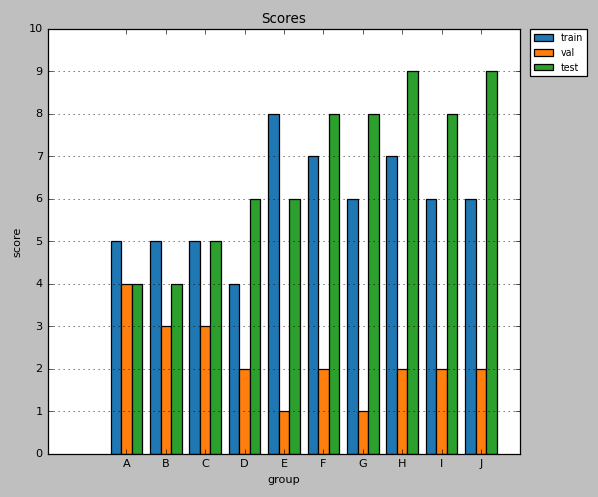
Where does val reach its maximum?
A
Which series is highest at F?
test
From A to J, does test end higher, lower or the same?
higher
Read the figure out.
Title: Scores
x-axis: group, ticks A B C D E F G H I J
y-axis: score, ticks 0 1 2 3 4 5 6 7 8 9 10
Legend: train, val, test
Values:
train: 5 5 5 4 8 7 6 7 6 6
val: 4 3 3 2 1 2 1 2 2 2
test: 4 4 5 6 6 8 8 9 8 9
